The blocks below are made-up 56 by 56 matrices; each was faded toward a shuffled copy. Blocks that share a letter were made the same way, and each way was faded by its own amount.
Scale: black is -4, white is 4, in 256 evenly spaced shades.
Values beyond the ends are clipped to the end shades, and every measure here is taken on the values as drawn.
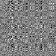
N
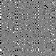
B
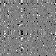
B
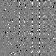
B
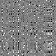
B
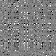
B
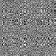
N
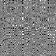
B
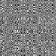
N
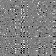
B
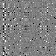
B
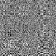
N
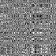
N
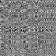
N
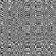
N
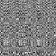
N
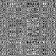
N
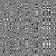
B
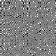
B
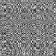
N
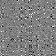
B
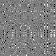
B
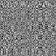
N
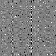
B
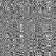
N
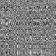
N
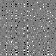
B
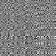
N
